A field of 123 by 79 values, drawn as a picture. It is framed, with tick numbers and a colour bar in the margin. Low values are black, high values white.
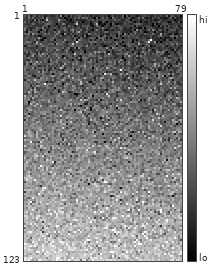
Values rise toward the bottom. The grain is fine, like static. On average the colour sits 50% of the way up the scale. There are no regular stripes.
